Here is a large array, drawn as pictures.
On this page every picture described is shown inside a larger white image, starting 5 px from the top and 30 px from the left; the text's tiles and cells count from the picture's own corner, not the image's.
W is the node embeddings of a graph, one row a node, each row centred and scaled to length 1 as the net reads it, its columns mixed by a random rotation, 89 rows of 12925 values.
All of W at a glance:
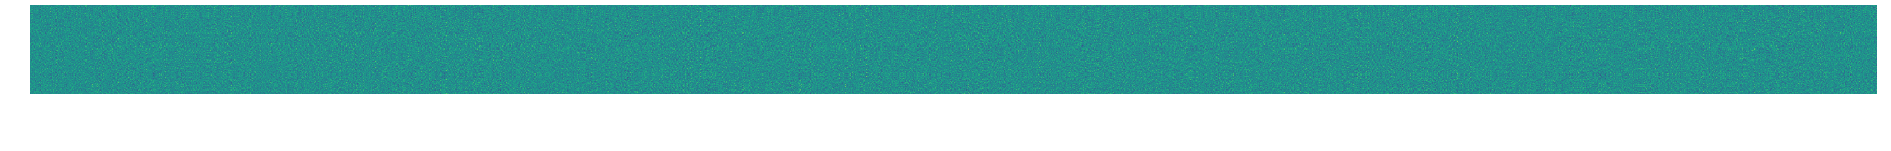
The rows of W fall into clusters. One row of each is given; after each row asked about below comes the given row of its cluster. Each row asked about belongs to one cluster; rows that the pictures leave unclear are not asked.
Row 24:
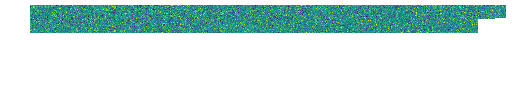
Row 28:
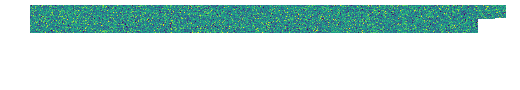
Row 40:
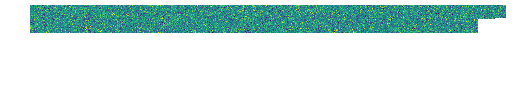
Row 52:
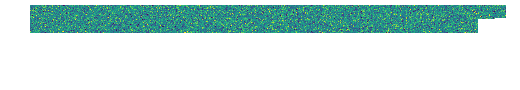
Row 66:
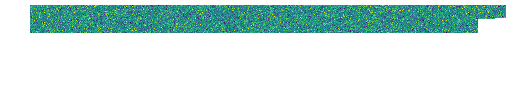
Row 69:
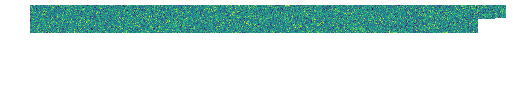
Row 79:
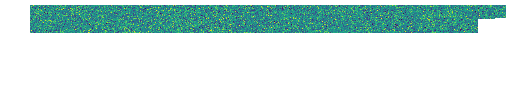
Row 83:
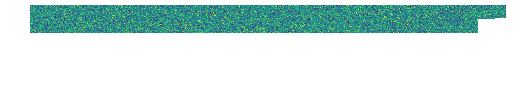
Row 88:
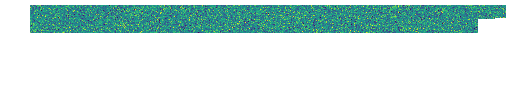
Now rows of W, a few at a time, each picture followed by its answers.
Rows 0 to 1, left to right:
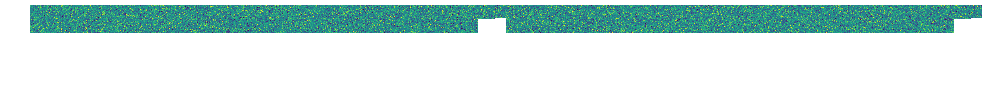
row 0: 40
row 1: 83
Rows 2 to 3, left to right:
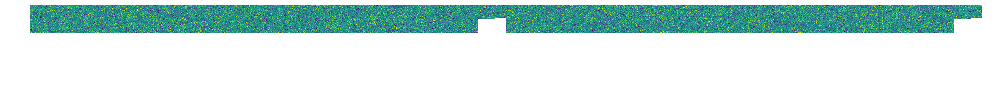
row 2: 28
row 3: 52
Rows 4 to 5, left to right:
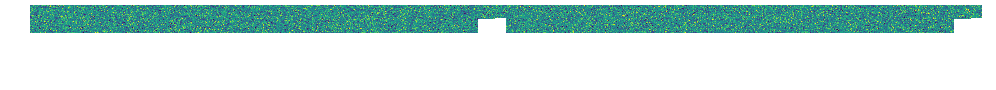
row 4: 28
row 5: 24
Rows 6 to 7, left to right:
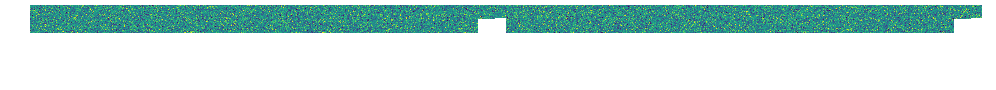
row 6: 52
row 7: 66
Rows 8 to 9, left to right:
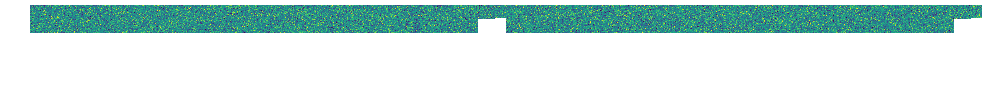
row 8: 69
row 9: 66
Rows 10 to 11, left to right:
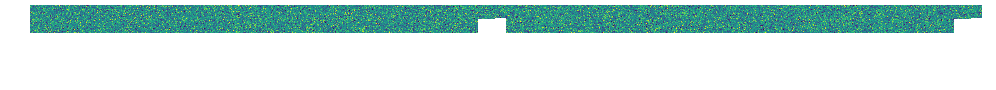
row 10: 69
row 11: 28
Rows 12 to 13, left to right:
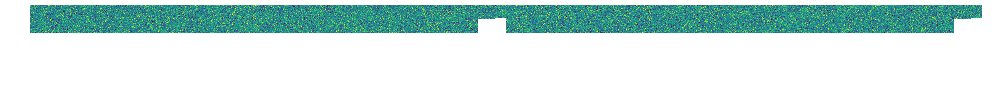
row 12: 69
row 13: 66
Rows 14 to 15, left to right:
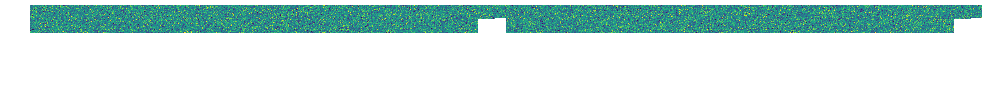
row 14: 52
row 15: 79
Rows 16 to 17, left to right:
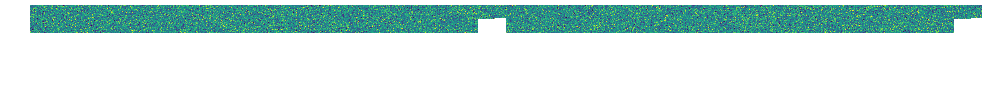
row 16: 52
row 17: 88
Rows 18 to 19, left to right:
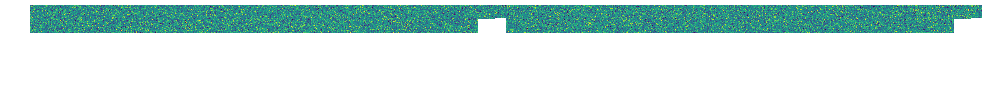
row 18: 83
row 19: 24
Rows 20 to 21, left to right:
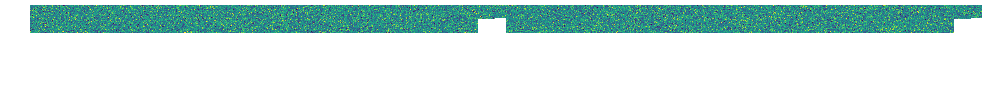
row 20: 52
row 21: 88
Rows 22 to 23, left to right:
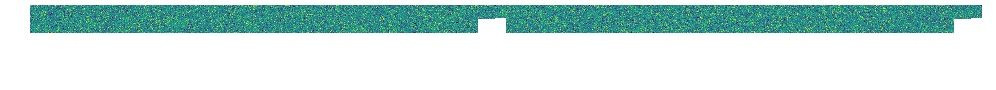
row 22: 69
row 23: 83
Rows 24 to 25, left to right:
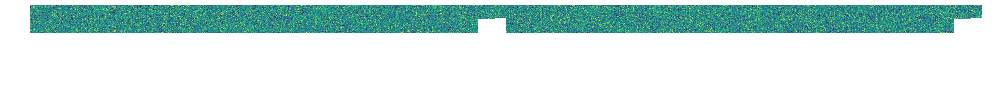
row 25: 52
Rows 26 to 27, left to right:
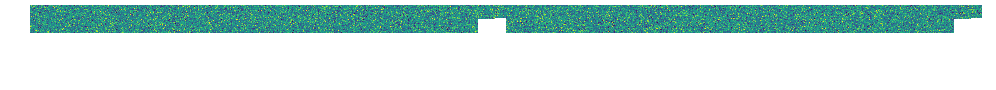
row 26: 24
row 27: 28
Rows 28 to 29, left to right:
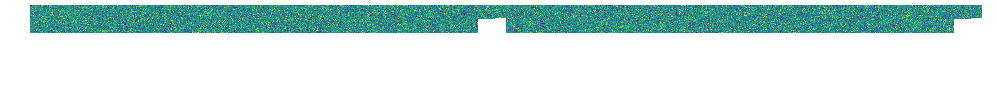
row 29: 79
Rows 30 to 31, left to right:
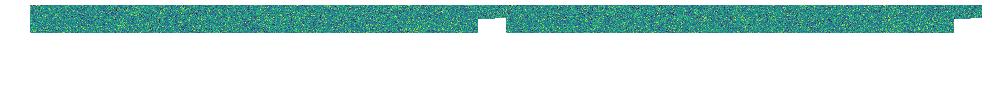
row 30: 88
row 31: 88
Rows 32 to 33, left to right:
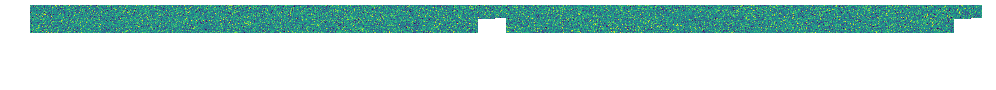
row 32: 69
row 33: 40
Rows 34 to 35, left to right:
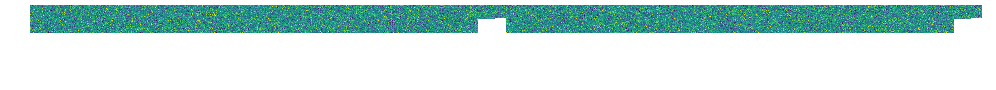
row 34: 83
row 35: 88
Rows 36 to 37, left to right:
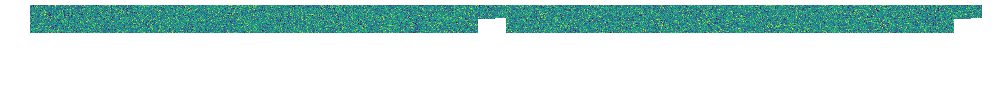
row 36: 69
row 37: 83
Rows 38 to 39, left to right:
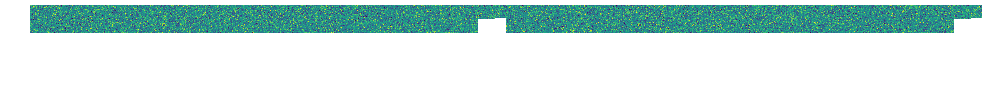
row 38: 24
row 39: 24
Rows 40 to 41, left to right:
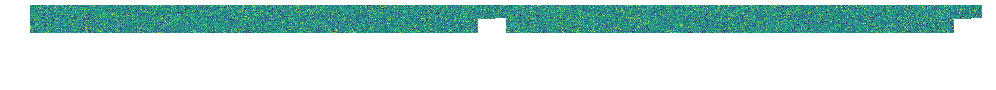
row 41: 40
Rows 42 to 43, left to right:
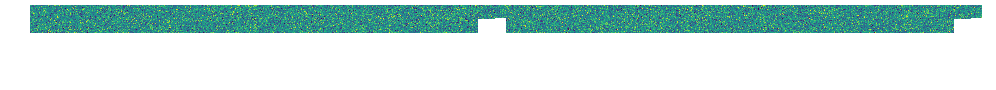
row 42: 69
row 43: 79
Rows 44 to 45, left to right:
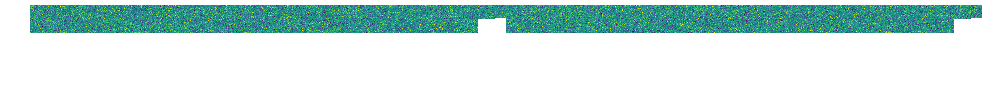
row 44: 79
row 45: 40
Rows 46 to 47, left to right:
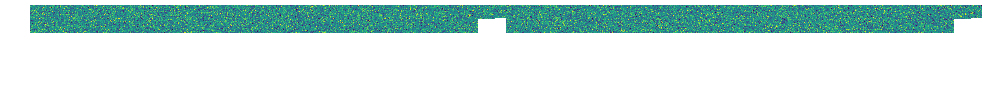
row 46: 52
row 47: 83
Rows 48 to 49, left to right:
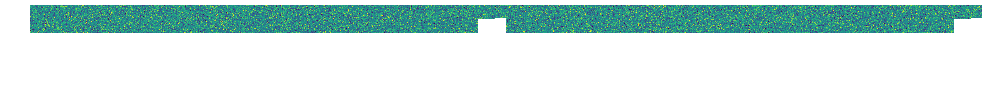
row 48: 52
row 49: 24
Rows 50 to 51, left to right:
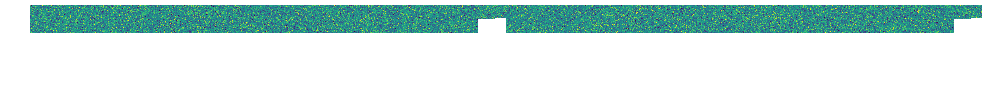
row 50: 28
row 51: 88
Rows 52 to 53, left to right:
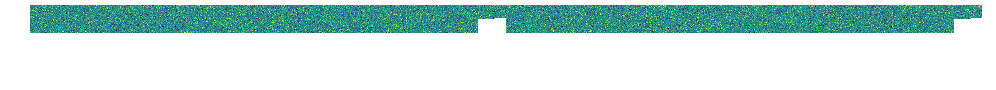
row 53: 24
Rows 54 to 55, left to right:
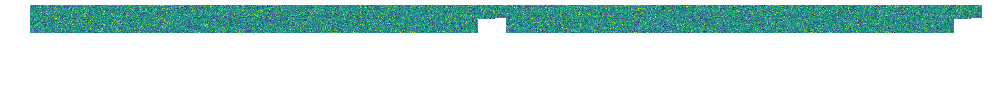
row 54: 40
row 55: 40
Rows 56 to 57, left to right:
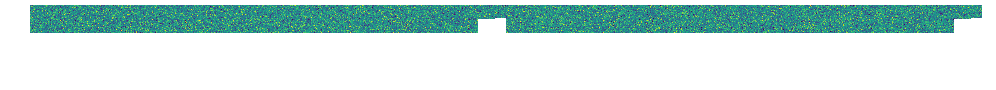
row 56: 83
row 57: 28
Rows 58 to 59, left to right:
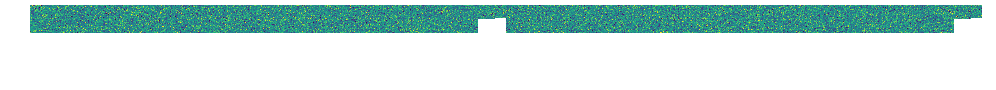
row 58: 88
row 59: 52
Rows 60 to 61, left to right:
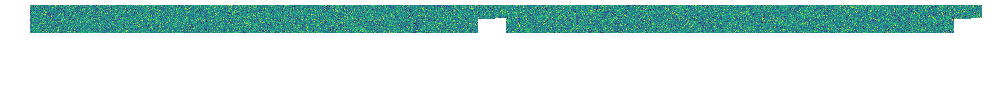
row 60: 69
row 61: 66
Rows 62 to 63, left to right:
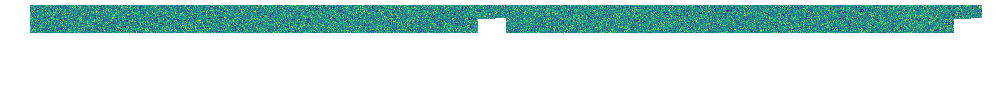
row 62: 83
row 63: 79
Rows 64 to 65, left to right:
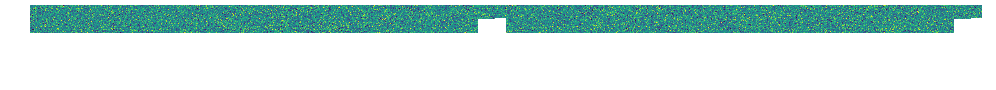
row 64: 52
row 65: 88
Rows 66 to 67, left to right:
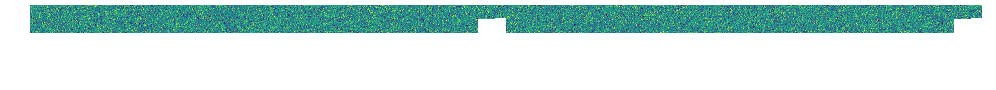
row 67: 52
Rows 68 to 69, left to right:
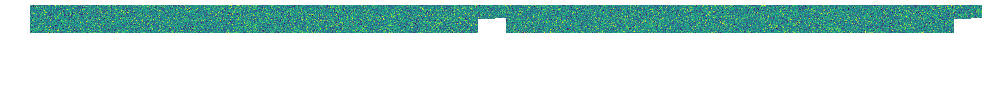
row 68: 69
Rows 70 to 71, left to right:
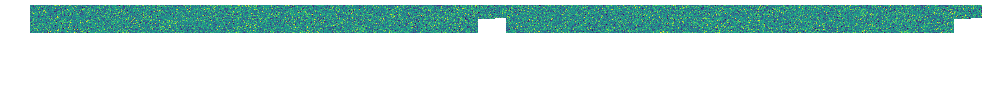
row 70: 69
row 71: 52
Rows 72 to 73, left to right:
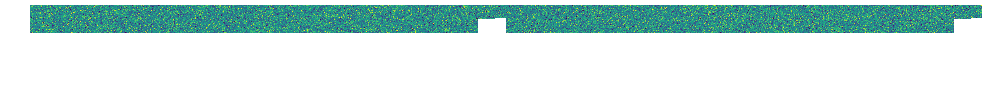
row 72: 66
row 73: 69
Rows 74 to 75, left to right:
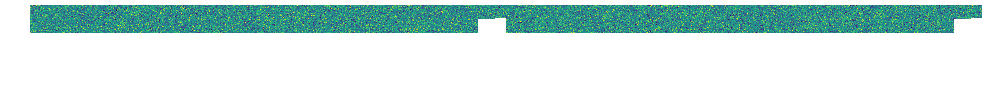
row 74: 88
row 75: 28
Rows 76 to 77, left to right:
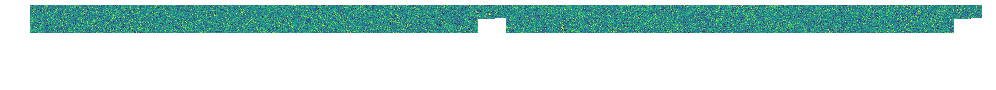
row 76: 83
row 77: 40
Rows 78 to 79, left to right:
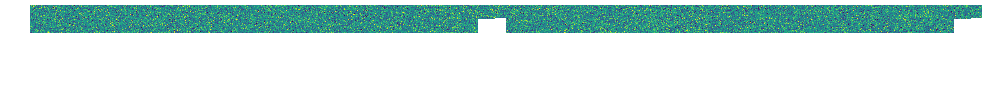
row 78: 24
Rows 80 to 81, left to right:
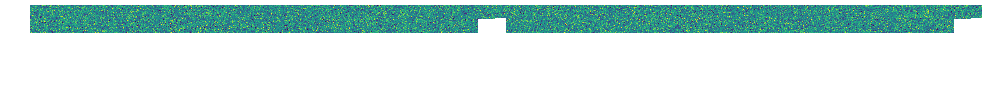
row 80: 28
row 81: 79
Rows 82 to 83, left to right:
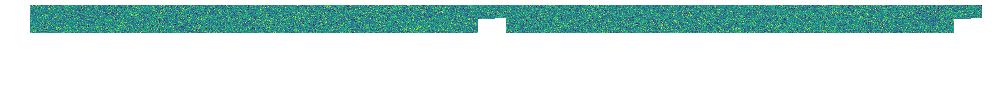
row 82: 88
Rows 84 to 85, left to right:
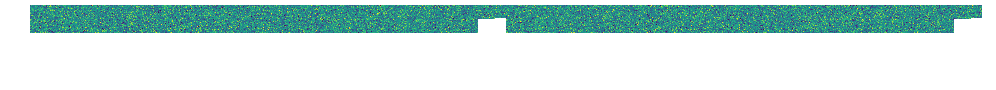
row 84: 28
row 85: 28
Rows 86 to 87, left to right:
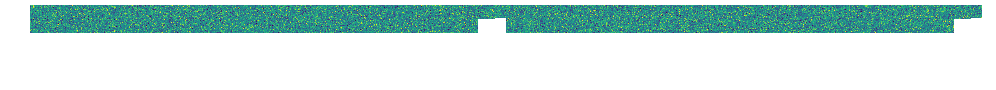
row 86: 24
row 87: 79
